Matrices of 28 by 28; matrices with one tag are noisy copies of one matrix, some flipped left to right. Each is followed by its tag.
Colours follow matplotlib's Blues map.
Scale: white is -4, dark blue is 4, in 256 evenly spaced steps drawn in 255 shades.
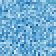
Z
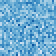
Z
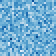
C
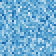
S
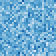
C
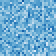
C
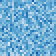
C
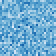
Z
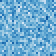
S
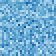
Z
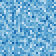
S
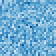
Z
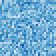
Z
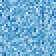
S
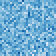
C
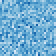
Z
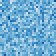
S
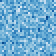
S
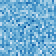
Z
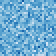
C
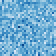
Z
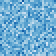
C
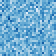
S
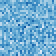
Z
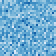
Z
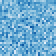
Z
